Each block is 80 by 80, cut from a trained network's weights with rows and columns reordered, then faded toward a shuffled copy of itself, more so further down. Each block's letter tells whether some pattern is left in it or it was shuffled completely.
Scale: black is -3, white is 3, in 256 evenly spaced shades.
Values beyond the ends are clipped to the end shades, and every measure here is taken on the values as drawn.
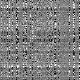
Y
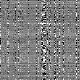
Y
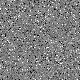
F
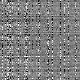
Y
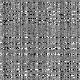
Y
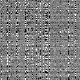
Y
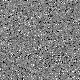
F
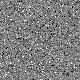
F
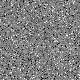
F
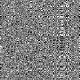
Y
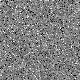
F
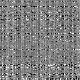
Y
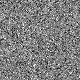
F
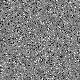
F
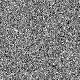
F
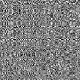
Y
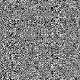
Y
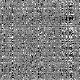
Y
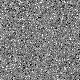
F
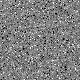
F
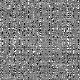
Y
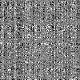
Y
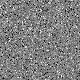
F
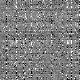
Y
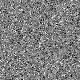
F
